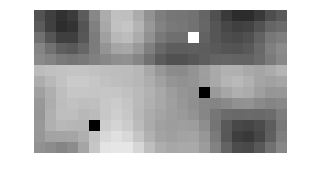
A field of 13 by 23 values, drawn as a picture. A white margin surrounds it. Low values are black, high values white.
Seam: horizontal, 40% of the way down, the bottom part higher. Calmest part: bottom middle. Lone odd cells: 3, 1 higher and 2 lower than their neighbours.
